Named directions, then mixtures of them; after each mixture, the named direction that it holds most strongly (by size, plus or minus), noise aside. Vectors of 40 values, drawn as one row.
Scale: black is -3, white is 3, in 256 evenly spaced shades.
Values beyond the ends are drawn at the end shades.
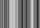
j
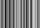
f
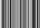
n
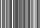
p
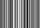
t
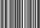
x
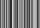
p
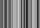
f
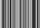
n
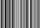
f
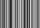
t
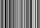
f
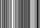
j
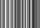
f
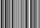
p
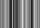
j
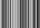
n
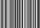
x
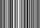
t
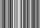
t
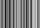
f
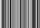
n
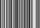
p
